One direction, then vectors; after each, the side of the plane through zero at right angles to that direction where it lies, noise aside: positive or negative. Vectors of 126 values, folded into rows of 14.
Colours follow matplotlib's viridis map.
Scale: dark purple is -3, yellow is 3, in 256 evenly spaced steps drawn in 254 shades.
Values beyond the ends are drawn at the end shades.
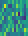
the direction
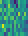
negative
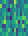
negative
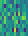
negative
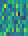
positive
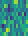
positive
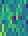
positive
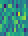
negative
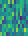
positive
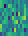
negative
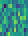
negative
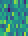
positive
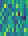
positive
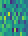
negative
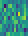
negative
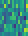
positive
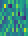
positive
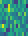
negative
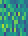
negative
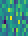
positive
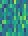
negative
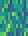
positive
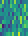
negative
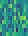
negative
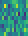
positive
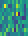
positive
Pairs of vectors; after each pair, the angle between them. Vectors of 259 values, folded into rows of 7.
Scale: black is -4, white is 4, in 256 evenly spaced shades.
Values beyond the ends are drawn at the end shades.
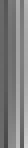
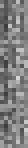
partly aligned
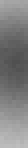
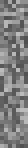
orthogonal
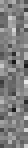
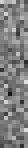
partly aligned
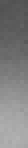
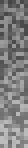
partly aligned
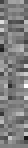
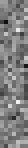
partly opposed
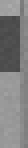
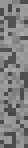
orthogonal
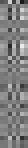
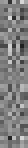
nearly opposite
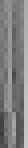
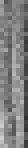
nearly opposite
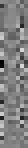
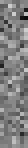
partly aligned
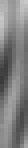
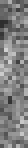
partly opposed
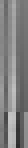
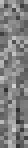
partly aligned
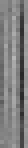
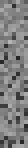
orthogonal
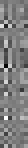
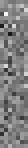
partly opposed
